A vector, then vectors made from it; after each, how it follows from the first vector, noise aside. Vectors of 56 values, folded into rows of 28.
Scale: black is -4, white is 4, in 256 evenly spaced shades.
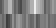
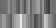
reversed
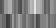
copied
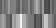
reversed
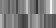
wrapped around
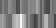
reversed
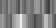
reversed
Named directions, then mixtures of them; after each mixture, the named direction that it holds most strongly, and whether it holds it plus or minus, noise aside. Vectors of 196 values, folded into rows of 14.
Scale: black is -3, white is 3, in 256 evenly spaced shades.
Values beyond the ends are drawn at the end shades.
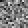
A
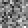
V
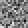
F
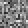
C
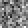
V, plus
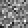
F, minus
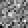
F, minus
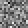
C, plus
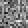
C, plus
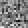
C, minus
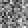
V, plus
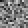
A, plus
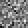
F, minus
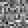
C, plus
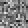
C, minus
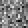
V, minus
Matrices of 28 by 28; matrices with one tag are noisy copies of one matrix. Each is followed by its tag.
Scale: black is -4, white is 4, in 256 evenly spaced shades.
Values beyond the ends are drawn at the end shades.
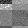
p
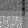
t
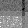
t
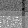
t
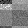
p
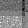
t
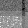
t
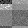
p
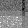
t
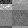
p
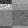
p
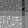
t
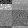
p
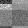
p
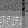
t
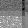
t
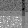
t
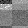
p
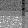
t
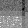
t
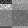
p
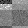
p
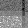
t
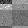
p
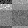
p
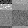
p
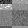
p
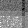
t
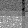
t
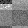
p
